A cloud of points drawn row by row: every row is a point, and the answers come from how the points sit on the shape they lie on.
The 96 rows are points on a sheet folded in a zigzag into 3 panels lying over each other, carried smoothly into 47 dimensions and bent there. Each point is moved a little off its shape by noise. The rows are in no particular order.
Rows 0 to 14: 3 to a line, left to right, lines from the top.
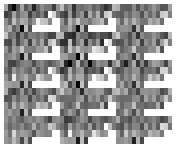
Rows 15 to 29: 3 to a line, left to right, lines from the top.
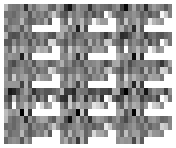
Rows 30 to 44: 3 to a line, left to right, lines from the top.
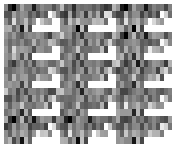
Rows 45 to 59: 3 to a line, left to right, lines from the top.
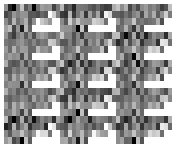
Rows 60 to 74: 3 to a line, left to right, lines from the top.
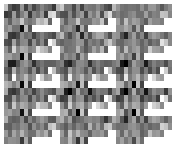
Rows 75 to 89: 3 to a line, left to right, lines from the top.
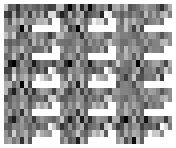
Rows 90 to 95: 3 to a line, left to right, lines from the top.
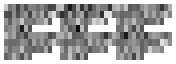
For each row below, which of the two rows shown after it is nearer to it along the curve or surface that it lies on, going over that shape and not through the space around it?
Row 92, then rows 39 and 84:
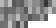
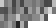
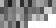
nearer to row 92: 39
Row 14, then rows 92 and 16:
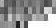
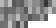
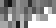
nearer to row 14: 92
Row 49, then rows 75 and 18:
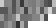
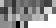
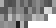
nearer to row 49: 75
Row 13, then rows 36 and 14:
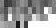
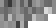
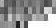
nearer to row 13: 36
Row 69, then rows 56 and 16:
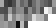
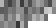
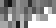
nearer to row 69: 56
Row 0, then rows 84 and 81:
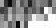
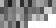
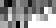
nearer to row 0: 81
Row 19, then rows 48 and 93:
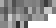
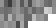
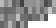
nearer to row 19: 93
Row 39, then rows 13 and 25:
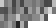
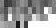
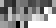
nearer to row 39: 25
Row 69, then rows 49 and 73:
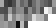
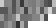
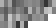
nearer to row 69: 73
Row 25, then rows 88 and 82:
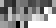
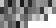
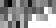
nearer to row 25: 88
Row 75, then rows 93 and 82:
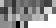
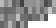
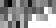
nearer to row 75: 93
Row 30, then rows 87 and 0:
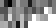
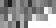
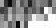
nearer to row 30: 87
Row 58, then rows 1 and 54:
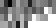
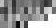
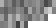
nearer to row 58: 54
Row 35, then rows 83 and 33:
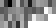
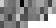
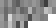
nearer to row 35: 33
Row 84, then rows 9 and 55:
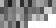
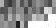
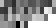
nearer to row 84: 9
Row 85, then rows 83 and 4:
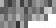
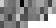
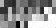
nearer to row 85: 83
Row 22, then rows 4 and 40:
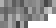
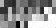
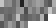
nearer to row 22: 40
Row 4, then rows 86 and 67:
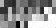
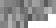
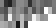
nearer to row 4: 67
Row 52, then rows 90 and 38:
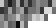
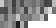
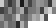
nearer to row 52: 38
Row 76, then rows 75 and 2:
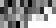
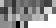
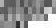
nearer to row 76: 75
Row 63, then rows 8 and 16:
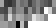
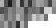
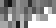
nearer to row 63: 8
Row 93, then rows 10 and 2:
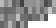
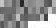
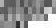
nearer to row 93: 10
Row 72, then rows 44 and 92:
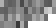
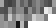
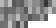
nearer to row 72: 44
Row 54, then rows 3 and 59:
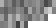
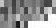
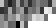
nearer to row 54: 3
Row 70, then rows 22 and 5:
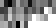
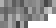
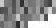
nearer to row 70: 22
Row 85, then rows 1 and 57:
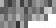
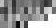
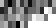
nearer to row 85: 1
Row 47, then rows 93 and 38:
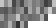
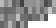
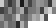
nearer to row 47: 93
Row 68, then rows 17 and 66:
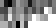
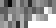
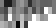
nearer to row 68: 66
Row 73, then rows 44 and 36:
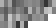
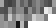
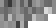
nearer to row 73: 44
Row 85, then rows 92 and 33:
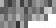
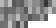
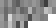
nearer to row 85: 92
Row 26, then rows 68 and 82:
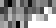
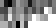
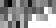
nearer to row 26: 68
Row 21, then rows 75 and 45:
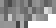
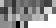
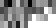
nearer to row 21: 45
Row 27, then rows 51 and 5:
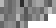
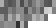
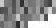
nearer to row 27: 51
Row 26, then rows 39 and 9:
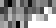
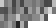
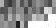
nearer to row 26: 9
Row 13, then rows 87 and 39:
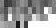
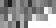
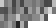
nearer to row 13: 87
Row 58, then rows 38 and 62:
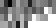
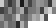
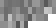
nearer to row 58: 62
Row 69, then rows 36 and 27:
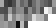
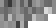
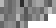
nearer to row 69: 27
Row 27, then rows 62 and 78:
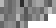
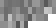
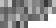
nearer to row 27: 78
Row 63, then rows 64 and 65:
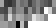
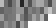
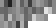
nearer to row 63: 64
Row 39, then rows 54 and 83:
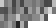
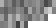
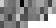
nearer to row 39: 83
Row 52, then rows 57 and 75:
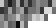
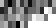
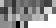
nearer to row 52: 57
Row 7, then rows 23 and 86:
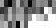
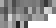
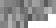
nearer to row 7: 23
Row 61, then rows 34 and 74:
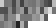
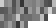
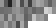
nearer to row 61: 34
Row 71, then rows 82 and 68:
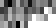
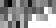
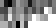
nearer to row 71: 68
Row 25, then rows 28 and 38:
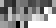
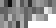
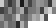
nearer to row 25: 38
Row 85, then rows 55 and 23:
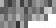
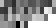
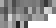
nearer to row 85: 23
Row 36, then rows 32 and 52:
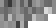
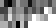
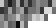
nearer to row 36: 32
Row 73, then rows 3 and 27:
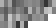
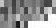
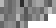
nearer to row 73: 27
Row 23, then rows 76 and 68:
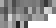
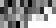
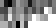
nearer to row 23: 68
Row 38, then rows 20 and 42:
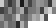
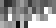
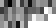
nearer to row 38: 42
